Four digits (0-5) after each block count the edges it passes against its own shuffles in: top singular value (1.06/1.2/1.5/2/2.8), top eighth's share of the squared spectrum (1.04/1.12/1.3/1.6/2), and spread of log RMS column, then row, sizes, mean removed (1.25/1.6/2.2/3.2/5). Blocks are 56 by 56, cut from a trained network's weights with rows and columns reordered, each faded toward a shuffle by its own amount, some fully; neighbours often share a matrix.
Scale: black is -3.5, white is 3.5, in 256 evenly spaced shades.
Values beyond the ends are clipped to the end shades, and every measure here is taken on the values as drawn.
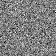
0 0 0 0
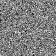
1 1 0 0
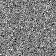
0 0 0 0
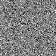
1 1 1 0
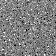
0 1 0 0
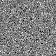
1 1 0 0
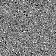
0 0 0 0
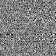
3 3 1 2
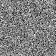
0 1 0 0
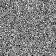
0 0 0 0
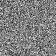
1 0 0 0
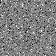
0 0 0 0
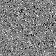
2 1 0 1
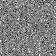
1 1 0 0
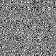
3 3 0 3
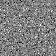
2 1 0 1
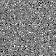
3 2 0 2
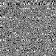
3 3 1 2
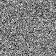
1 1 0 0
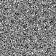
2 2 0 0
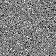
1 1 0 0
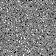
1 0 0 0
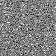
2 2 0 1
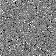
1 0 0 0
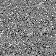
2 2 0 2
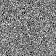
1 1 0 0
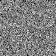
2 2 0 1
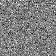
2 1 0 1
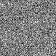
2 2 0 0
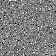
1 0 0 0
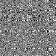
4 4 1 3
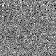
3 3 0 1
